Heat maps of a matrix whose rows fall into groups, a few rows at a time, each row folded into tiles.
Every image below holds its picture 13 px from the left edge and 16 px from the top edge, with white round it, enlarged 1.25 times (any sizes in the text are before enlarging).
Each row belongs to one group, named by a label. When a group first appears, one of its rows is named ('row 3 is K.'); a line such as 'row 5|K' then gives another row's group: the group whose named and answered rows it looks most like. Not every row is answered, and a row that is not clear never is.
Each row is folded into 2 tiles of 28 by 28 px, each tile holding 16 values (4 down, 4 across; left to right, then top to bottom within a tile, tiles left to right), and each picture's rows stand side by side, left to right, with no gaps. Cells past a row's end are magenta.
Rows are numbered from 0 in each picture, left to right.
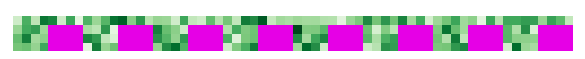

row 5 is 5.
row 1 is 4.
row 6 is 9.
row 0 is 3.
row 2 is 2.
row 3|5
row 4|2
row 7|4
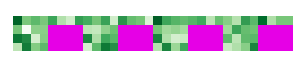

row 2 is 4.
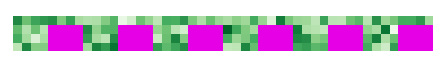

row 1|2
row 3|2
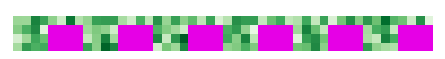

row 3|9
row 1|9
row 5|9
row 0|9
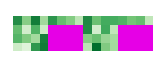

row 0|5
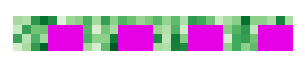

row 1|5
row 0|5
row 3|9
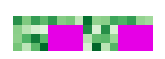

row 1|4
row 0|5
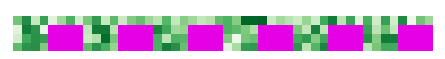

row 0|9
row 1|9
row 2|2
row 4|3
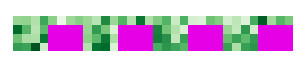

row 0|2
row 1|9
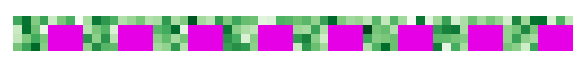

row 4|4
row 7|3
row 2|3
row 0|9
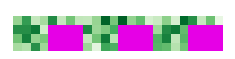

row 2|3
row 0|3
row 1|5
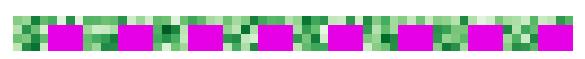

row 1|5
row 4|9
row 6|2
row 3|4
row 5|5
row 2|3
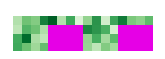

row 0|3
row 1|3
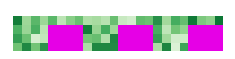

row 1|2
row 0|4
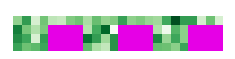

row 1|3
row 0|2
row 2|5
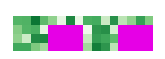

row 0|9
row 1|9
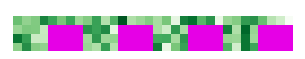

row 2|3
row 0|4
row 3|5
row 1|3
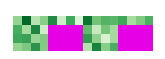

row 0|3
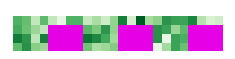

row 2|5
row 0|2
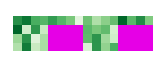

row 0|4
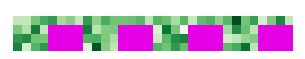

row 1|4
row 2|9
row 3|9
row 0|3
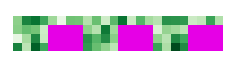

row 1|3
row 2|9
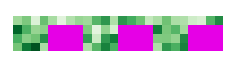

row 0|2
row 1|5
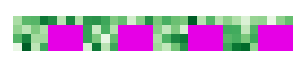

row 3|2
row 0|4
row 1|4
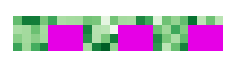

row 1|2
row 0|5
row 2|3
